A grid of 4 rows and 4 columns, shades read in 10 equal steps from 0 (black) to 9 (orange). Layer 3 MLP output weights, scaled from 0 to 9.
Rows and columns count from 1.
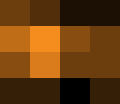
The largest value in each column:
7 9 5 4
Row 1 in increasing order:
1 1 3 4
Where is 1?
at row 1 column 3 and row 1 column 4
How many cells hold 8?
1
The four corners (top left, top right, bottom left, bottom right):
4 1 2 2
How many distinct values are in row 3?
3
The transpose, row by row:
4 7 5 2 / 3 9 8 2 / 1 5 4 0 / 1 4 4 2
